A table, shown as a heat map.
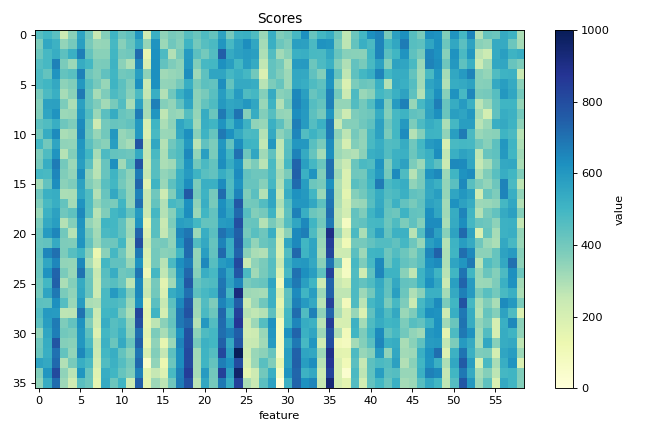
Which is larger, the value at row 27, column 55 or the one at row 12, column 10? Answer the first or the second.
the second
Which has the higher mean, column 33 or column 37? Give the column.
33
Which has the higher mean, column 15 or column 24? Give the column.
24
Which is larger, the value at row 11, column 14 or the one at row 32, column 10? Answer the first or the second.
the first
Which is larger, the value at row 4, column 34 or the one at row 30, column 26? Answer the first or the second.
the first
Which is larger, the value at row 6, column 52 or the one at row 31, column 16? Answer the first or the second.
the first
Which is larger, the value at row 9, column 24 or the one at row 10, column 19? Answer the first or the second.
the first
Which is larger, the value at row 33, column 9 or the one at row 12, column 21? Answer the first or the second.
the first
